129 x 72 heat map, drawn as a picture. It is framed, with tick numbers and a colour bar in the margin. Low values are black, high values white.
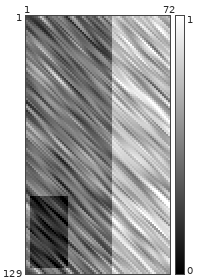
A vertical seam about 60% of the way across splits the table, and the right part is higher. The bottom left is the ninth with the lowest average. The grain runs diagonally down to the right. An odd patch, lower than its surroundings, sits in the bottom left.
